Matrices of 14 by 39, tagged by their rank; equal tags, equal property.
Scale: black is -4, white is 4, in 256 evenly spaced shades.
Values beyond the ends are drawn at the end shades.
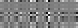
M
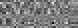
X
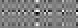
M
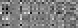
X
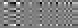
M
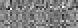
X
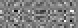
X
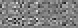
X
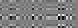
M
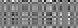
M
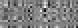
X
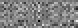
X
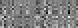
X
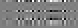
M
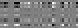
M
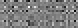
X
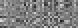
X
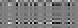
M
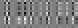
M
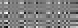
M
